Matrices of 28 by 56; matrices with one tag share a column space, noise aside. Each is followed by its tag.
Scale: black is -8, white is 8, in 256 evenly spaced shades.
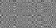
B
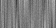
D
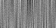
D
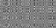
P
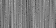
D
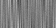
D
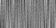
D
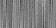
D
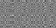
B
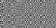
B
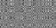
P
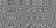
P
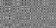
P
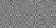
B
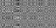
P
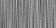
D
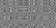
P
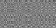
B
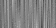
D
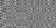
P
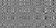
P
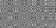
P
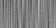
D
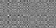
B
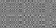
B
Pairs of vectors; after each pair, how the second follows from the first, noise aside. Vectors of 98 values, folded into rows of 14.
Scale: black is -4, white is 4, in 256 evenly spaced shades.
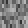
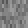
shrunk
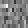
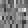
wrapped around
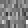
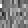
reversed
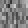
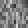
negated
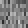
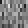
reversed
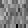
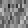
wrapped around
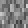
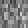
wrapped around
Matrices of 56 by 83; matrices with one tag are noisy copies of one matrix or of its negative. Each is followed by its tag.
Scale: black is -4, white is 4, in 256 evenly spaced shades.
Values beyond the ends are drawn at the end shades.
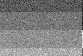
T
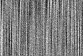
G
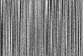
G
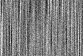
G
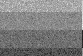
T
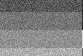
T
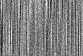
G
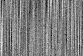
G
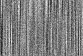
G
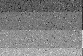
T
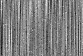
G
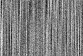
G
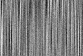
G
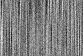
G
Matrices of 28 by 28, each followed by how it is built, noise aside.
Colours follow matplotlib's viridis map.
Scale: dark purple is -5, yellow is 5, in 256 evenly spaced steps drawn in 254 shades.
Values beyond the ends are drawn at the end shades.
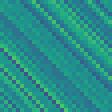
Toeplitz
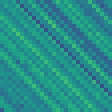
Toeplitz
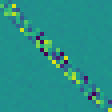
banded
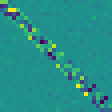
banded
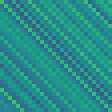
Toeplitz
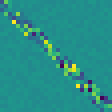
banded
